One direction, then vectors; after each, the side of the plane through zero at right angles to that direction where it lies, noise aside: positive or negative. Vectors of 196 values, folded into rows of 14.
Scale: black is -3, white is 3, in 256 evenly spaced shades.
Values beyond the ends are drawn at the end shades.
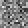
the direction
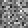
negative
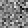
positive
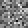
negative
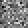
negative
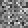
negative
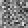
positive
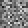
negative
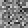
positive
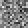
positive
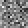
positive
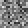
positive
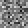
positive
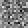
positive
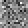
positive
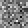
positive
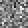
negative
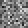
negative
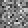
negative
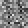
positive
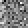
positive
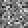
negative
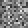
negative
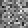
negative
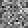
negative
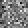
negative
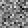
positive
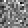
negative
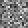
negative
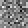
positive
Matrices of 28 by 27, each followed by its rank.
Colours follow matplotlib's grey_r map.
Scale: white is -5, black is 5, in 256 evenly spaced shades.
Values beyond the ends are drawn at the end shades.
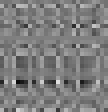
two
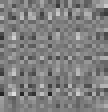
two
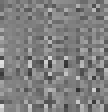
three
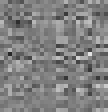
three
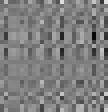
two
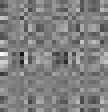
two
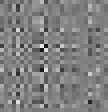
two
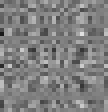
three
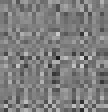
three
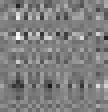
two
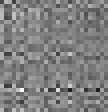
three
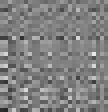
three
